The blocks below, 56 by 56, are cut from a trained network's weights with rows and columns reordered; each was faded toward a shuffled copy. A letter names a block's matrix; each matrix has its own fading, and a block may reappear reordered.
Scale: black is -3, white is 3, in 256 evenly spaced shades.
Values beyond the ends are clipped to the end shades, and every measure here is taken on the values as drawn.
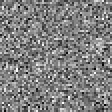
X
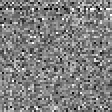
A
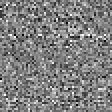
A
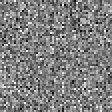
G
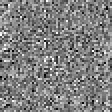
G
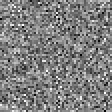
X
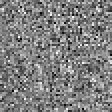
G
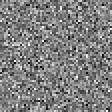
X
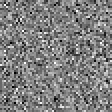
G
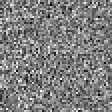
X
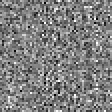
G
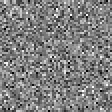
G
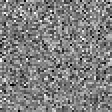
G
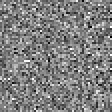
G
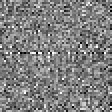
A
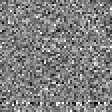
A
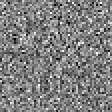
G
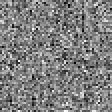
X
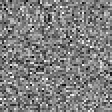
X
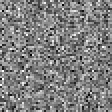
G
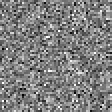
G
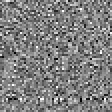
A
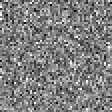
X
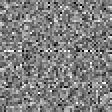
A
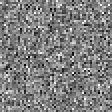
G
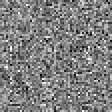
G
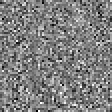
X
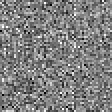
G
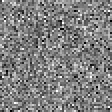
G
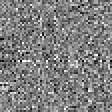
A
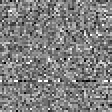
A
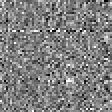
A
